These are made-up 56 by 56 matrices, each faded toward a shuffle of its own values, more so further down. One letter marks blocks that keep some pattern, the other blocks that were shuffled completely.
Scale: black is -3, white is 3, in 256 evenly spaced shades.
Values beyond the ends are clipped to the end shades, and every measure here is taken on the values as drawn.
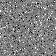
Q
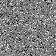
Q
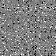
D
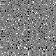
D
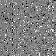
D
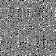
D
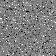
Q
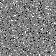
Q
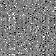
D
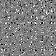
D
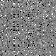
D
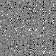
D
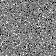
Q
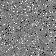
Q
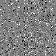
D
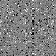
D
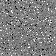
Q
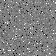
Q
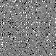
D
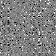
D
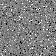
Q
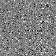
D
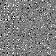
D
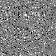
D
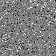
Q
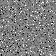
Q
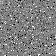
Q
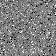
Q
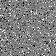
Q
